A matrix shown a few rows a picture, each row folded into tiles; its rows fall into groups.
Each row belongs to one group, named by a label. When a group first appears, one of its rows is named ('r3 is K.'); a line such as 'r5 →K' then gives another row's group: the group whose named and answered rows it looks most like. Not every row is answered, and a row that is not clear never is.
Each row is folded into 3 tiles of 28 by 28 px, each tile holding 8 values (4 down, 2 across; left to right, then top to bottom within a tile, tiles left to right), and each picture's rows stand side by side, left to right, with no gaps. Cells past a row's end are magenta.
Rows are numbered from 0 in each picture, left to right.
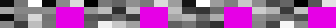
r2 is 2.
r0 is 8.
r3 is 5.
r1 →5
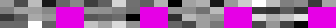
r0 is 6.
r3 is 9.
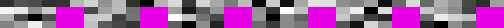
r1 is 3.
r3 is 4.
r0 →5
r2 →2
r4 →5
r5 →8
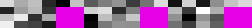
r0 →3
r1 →8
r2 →4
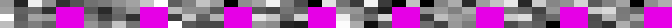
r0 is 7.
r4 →7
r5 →8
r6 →2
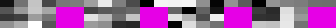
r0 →6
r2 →9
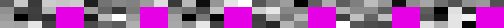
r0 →4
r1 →8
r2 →4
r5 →6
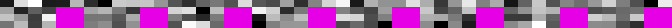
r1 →7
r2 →5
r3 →8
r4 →2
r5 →2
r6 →6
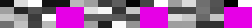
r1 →5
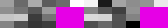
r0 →2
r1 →2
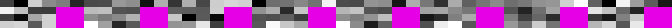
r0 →7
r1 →7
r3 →5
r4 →7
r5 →6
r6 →4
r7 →7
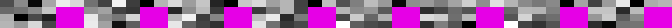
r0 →4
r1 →7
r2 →3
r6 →3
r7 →8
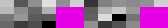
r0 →2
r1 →3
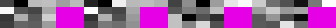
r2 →4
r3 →5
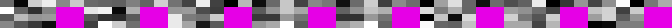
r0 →2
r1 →5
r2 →7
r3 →6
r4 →6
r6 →7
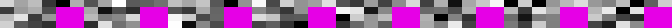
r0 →3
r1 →9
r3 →2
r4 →8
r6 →4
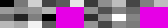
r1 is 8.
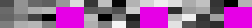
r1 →4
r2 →3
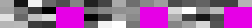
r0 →7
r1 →6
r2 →5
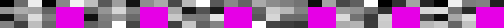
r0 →8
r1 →6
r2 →9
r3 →3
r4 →7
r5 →7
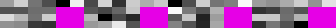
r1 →4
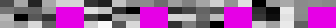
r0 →4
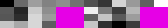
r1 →2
